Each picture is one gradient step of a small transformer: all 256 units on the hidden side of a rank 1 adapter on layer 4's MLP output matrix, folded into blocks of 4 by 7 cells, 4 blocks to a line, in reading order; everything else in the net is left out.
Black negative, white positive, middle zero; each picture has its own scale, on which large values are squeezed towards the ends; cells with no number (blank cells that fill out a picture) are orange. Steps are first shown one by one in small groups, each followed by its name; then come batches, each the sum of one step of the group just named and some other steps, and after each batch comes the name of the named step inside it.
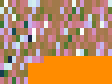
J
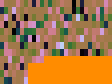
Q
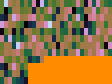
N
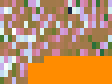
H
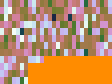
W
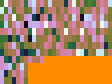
J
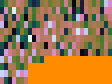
Q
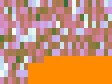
H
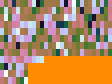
H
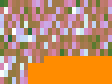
H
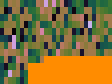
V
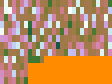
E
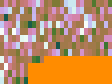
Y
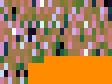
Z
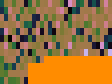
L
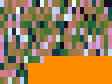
Z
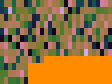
L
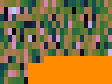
V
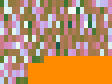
E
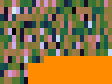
V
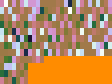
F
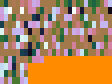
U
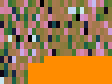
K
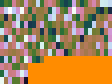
U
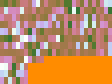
U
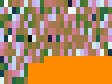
F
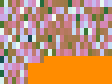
F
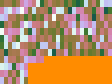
U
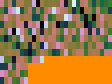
U
